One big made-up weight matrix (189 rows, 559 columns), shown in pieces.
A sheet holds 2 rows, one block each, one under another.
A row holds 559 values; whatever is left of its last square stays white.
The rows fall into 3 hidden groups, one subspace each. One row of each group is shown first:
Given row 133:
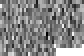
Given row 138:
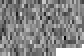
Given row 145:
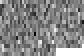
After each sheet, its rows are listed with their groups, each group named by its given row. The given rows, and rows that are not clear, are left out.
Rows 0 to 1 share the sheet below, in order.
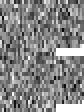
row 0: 145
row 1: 145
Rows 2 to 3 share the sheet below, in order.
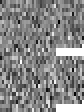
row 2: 145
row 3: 145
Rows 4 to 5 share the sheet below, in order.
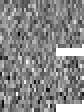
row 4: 138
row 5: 145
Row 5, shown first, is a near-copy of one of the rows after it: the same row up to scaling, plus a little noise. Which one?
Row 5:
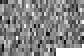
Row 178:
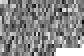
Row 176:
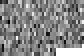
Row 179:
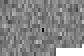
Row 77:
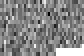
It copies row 176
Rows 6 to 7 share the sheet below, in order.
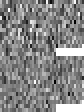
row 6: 138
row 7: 145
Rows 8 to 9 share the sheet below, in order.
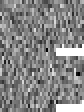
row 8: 145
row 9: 133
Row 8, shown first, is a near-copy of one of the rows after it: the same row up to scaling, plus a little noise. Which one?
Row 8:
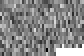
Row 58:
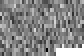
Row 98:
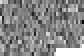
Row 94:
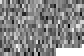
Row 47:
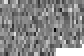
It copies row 58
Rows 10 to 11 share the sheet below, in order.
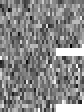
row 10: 138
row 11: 145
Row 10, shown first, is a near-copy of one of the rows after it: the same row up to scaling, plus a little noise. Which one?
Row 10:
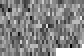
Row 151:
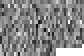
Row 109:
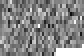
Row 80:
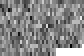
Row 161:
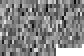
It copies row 80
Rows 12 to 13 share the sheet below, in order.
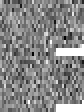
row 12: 145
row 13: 133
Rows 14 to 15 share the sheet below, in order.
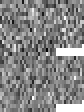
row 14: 145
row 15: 138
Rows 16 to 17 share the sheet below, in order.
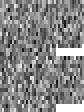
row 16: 138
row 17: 138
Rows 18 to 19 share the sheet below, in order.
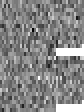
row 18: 133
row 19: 138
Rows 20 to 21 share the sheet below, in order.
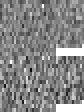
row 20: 133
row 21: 133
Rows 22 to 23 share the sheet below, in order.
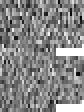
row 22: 145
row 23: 133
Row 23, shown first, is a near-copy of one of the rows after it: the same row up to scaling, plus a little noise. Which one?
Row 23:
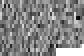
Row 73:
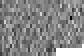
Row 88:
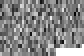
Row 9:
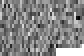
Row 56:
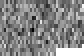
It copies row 9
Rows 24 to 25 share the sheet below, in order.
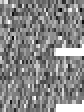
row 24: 145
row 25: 138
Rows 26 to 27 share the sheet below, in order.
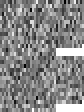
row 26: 138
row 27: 145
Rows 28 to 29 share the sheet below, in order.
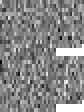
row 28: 145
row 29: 133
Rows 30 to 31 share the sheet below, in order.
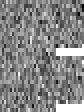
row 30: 133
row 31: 133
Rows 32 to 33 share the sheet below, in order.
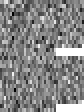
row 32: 145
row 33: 145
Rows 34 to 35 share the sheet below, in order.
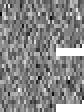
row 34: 133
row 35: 138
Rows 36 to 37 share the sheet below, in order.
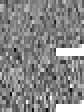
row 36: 145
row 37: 145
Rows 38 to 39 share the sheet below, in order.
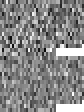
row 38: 133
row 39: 145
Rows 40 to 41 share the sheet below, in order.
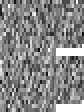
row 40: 133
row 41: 133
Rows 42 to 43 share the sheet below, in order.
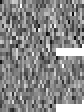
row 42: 145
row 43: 133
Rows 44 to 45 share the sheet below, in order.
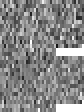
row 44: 133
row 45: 145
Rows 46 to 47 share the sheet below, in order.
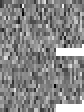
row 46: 138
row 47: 145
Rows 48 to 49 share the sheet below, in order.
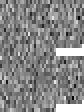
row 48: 133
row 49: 145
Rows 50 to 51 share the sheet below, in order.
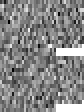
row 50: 145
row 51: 145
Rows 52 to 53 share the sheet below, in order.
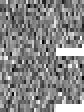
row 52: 145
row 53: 145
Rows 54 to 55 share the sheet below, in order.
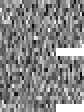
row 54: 138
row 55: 145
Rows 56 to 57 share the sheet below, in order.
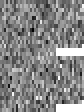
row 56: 133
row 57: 145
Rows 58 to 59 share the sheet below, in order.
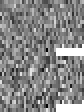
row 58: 145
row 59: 145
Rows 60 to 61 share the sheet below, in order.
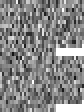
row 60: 133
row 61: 138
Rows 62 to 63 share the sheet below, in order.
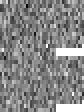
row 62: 145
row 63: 145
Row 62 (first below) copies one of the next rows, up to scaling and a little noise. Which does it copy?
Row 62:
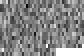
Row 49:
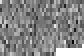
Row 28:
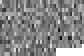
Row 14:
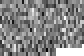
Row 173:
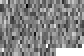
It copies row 173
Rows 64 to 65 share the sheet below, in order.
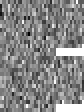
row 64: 133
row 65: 145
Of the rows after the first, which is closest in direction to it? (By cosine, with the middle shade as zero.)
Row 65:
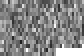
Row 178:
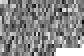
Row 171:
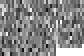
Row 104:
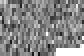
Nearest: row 178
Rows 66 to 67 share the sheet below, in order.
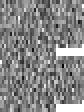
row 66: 133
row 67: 133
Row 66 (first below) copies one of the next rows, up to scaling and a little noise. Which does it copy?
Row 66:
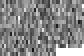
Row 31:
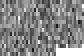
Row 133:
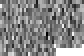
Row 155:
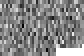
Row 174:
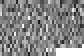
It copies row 31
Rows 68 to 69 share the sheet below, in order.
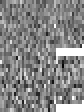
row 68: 145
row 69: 133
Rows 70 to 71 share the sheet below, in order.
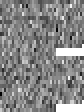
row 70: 138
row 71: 138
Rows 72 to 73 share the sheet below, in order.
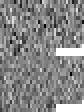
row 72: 145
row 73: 133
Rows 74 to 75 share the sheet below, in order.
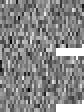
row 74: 133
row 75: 133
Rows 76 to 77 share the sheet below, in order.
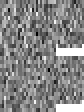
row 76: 138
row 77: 145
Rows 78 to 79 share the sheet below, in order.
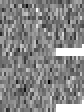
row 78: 138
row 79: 138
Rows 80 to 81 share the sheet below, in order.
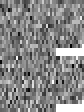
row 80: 138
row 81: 133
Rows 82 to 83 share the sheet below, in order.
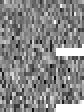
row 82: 145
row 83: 145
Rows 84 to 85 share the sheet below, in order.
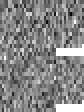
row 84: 138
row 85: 145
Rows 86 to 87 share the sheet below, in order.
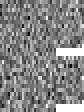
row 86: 133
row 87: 145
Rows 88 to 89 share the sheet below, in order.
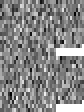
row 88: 133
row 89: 133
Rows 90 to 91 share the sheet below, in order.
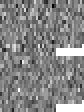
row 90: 145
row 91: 138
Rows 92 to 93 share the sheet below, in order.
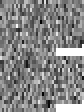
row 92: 138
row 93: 145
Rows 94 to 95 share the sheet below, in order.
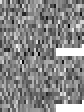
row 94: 145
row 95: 138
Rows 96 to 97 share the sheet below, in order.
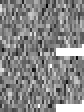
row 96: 145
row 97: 133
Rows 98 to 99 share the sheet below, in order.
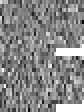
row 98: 145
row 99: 133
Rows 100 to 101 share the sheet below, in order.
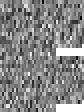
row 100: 138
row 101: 133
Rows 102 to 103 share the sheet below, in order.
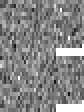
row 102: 145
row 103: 145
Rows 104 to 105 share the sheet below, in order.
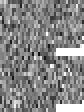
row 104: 145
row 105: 145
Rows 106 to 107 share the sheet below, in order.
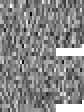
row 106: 133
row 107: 138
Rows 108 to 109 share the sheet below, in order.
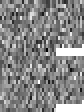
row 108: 145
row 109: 138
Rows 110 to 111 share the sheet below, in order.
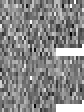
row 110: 138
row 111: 138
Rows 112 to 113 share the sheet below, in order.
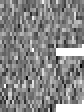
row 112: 133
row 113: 133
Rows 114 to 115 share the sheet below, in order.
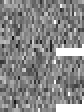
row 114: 145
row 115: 145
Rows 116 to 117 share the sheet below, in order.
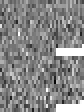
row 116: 138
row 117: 145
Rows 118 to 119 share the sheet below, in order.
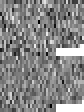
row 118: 145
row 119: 133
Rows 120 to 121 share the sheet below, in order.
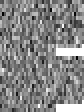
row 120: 133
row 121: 133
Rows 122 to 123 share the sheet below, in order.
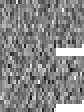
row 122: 133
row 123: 138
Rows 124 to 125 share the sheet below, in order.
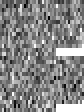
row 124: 138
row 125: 145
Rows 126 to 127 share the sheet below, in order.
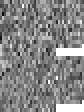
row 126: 138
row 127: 138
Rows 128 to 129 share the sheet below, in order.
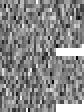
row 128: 133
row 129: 133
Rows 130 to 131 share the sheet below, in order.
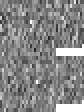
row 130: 138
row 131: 138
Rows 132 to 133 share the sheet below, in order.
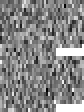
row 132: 138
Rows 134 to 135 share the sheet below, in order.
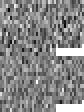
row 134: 138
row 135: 138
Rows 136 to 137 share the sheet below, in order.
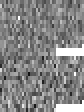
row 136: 133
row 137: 138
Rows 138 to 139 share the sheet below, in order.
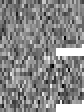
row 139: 145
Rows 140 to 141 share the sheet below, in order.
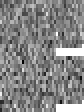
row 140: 138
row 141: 138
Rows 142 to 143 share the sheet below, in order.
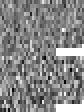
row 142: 133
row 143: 138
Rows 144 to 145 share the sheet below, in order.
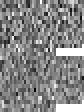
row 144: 145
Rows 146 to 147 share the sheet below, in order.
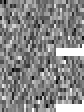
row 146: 145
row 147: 145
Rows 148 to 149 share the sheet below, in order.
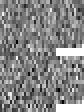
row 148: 133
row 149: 133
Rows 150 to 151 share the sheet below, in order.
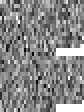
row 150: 145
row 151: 138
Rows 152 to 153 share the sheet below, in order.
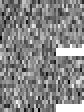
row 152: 138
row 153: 145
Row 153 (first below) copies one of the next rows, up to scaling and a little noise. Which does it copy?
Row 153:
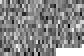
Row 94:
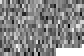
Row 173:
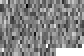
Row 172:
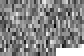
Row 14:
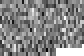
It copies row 94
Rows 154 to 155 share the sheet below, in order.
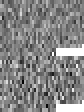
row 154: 138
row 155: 133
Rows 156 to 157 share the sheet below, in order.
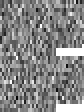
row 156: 138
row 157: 133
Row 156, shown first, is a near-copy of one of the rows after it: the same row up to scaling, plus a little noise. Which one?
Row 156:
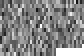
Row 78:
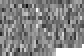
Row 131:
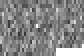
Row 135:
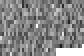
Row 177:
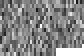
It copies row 177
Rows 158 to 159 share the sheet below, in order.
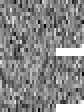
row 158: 145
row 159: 145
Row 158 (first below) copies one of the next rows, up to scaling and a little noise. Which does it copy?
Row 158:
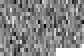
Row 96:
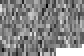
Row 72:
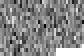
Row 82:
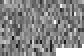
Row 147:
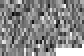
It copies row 72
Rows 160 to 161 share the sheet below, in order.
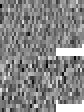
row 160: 133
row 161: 138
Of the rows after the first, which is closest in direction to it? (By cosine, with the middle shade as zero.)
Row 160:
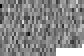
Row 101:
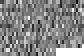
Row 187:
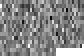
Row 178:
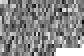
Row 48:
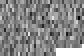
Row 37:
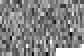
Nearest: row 178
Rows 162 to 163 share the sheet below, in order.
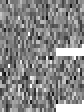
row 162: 133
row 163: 138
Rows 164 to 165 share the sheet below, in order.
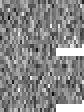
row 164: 138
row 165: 138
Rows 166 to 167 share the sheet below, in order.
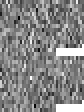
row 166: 133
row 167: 138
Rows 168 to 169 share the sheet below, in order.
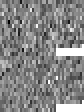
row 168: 138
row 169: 138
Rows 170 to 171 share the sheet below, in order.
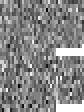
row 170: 145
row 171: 138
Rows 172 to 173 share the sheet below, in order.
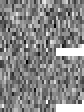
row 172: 145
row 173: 145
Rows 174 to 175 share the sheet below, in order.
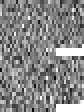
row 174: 133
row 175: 145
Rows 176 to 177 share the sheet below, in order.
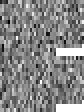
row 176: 145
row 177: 138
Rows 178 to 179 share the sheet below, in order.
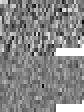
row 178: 145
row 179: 145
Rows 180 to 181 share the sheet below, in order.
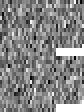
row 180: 138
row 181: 138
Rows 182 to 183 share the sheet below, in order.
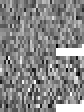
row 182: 133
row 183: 133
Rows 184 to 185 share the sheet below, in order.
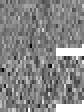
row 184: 133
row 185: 133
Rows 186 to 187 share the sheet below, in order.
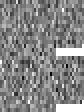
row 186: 133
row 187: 133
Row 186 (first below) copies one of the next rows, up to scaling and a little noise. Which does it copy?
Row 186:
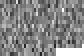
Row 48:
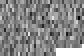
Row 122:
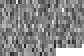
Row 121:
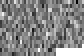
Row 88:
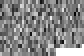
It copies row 122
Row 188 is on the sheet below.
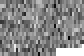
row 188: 145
